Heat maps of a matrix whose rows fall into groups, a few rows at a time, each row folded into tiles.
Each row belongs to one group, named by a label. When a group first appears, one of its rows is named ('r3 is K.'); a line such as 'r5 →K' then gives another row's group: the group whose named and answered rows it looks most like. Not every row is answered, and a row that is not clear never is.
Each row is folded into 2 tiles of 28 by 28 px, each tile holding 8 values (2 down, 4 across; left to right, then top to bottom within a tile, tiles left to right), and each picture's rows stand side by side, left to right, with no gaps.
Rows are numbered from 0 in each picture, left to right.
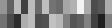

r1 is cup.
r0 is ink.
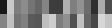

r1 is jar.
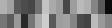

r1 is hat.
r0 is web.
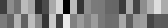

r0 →cup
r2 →ink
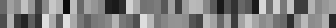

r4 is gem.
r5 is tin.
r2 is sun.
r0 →jar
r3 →hat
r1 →hat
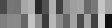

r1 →web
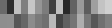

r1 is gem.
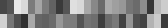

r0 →sun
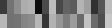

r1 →cup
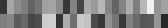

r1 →ink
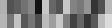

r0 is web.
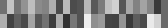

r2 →hat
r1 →tin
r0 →tin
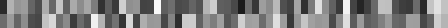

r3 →gem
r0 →jar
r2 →web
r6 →jar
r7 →gem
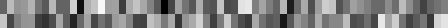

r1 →ink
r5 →gem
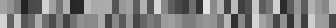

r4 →tin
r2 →web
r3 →gem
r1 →tin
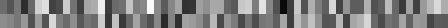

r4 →sun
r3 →tin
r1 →web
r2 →sun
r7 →ink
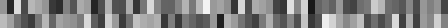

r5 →jar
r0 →hat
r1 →cup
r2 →sun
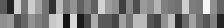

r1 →web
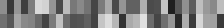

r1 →jar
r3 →tin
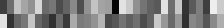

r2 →jar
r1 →tin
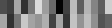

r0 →sun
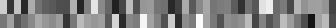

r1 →sun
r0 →hat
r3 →sun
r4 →gem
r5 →hat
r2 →sun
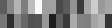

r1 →tin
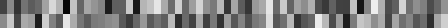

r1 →hat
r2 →ink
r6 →sun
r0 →jar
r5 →hat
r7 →jar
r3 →tin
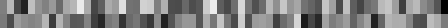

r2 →tin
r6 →jar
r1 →cup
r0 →tin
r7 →hat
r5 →web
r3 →gem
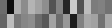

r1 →ink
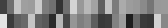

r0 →sun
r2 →jar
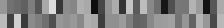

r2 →hat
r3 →cup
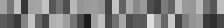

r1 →hat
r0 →ink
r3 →cup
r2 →hat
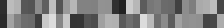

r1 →jar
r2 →sun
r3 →ink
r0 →jar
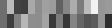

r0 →tin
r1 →tin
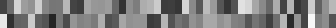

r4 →cup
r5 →tin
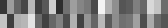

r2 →gem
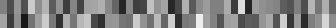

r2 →gem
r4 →hat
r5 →web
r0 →web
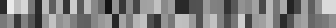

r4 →web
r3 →gem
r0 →jar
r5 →gem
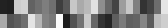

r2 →jar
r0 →sun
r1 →sun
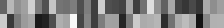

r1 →web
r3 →gem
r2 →sun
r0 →cup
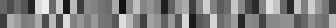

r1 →hat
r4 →jar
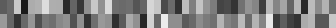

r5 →ink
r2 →gem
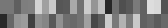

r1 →ink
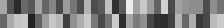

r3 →jar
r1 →cup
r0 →gem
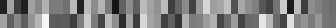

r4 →hat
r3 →tin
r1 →ink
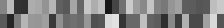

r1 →ink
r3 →web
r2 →sun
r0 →tin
